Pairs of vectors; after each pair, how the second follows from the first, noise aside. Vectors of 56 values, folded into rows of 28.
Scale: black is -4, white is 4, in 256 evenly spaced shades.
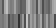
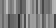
copied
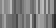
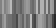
copied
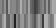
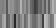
copied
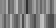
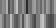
copied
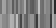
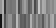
reversed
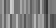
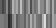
reversed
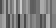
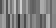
copied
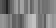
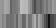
reversed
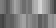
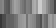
copied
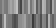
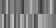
reversed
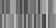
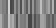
reversed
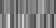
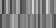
reversed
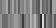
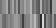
copied
